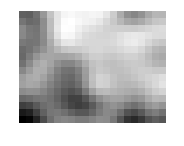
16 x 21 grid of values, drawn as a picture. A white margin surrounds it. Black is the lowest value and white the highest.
Slope: up to the top right. Odd rows or columns: none. Stripes: none. Ninth with the highest average: top middle. Ninth with the lowest average: bottom left. Grain: blotchy. Lone odd cells: none.
